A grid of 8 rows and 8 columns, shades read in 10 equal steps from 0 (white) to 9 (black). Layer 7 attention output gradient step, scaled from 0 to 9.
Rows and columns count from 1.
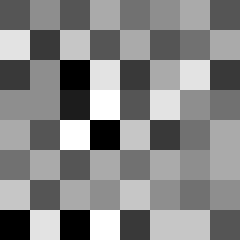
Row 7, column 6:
4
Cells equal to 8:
1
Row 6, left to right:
5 3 6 3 5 3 4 3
